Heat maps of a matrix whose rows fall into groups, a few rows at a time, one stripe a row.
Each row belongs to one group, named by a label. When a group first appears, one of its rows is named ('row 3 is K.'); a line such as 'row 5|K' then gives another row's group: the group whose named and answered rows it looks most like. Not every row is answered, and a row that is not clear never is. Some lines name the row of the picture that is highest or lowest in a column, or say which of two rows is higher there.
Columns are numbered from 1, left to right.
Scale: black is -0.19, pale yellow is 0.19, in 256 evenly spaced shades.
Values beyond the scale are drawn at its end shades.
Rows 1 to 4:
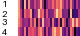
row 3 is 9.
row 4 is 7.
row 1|7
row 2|7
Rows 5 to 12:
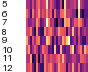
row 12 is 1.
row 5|7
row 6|7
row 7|7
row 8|1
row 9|7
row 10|9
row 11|1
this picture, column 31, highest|10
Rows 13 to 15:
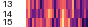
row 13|1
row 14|1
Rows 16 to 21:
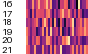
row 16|7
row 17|7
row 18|9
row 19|9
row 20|7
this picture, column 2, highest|21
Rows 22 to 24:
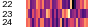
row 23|7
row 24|9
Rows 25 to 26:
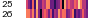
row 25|7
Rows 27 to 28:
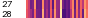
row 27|9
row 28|9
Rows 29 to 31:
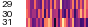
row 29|9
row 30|9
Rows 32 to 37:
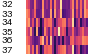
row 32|9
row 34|1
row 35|1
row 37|1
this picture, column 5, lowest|35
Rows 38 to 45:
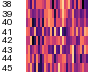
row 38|7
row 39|1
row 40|1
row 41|9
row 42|1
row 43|9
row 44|1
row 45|1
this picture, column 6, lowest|41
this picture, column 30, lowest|38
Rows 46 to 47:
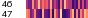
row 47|9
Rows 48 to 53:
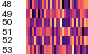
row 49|1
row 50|9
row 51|7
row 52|9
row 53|1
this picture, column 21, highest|51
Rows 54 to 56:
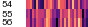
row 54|1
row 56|7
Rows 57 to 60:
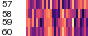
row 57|9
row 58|7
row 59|1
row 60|1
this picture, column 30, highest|57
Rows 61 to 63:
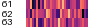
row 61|1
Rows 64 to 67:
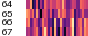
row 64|1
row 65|1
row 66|9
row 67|9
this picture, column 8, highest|64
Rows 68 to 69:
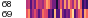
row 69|9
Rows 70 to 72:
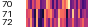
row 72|1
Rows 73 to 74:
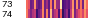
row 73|9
